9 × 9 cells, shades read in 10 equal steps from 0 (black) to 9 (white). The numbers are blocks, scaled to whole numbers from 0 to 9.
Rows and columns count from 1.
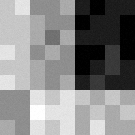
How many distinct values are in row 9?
4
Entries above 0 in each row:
8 7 8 6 8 9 9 9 9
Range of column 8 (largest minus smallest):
6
